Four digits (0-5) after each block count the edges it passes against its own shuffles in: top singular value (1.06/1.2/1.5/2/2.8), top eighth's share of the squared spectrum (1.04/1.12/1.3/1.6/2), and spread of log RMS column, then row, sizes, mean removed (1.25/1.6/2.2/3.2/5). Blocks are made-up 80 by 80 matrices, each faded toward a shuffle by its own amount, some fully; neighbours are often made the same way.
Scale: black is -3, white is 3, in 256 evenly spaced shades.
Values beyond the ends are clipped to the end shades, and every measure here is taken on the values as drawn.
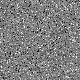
0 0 0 0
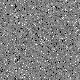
0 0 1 0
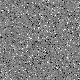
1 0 0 0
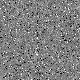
0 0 0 0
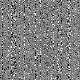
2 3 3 0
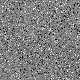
0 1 0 0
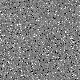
0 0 0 0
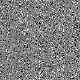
1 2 3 0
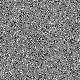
0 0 0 0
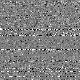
2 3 0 4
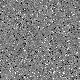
0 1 0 0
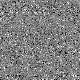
1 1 0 2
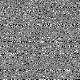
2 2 0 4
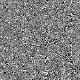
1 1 2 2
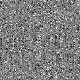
3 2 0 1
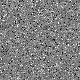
1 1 0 0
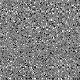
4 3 1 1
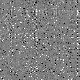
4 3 1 1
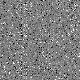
3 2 1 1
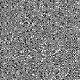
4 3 2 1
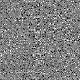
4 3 2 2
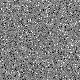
1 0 0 0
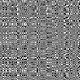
5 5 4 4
